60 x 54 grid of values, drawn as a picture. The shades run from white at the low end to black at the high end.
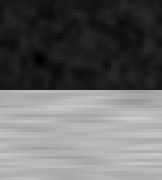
The table splits into 2 rows of 1 panel. Panel 1,1: very high, blotchy, faint in contrast. Panel 2,1: low, streaked across, faint in contrast.
